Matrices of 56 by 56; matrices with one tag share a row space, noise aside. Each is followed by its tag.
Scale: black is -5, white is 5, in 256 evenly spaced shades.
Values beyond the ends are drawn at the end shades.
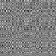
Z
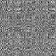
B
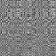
B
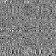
Z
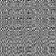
B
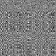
B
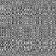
Z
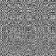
B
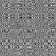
B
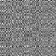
Z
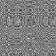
B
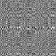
B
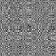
B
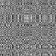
Z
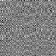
Z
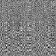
B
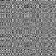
Z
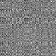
Z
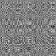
B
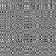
Z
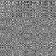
Z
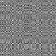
Z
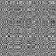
B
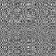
B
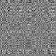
B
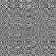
B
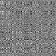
Z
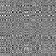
Z
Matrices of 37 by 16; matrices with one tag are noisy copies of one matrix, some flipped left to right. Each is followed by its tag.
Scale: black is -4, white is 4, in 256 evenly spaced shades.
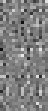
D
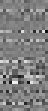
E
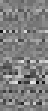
E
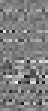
E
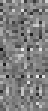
D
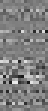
E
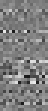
E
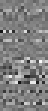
E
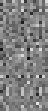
D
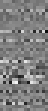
E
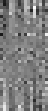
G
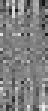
G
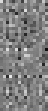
D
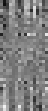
G
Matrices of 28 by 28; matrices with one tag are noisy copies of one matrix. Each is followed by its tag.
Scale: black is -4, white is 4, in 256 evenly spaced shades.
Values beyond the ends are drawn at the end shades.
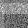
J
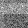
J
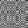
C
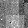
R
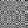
C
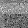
J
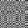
C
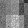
R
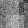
R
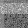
J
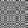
C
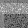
J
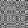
C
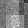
R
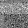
J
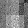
R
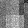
R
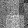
R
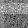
J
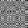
C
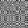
C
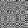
C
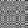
C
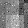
R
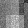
R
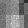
R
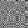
C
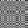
C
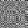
C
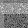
J
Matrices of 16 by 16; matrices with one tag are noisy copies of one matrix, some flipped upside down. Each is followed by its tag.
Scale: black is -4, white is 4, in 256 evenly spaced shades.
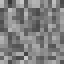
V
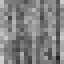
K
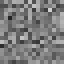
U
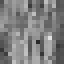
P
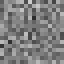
U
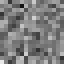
V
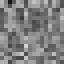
V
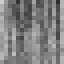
K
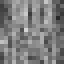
P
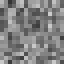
V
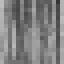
K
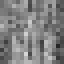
P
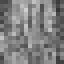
P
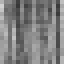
K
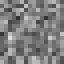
V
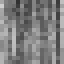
K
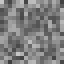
V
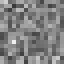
V
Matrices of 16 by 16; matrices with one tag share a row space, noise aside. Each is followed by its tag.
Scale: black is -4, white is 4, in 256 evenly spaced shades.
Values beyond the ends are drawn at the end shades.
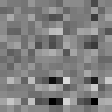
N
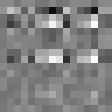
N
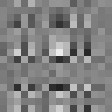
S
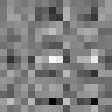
N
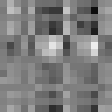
N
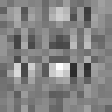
S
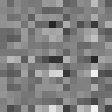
N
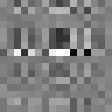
S
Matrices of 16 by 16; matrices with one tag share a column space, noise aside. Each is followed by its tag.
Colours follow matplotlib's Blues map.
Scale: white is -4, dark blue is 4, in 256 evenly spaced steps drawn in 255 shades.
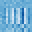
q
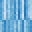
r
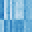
r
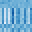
q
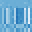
q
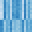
r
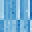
r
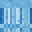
q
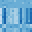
q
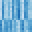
r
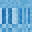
q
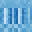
q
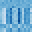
q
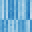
r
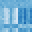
q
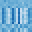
q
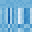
q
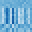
q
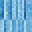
r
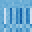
q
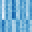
r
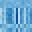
q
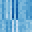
r
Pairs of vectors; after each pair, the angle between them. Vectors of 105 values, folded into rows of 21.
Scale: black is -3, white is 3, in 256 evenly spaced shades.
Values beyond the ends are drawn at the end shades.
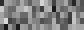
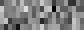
nearly parallel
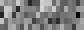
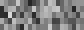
partly aligned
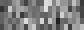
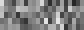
partly opposed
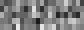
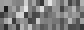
partly opposed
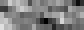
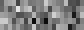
partly aligned
